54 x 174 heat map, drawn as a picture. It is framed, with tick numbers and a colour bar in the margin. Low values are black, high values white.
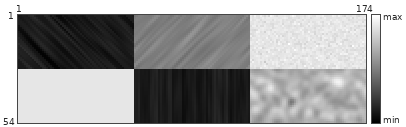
The table splits into 2 rows of 3 panels. Panel 1,1: very low, slanting down to the right, faint in contrast. Panel 1,2: middling, slanting up to the right, faint in contrast. Panel 1,3: very high, fine-grained, faint in contrast. Panel 2,1: very high, flat. Panel 2,2: very low, streaked downward, faint in contrast. Panel 2,3: high, blotchy.
